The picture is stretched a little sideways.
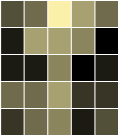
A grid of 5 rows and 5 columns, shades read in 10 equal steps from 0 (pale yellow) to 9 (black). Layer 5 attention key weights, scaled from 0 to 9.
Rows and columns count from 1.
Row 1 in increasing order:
0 3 5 5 6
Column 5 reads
5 9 8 7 6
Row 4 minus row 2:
-3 2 0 3 -2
